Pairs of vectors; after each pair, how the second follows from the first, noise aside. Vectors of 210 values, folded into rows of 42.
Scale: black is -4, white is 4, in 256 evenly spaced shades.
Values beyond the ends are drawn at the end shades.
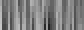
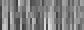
negated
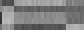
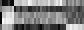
scaled up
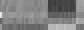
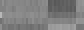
shrunk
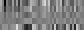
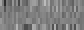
shrunk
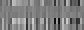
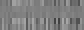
shrunk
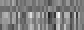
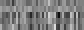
negated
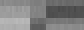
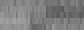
shrunk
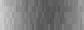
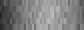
negated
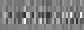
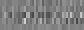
shrunk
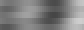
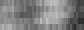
negated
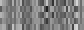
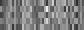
negated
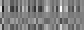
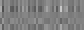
shrunk
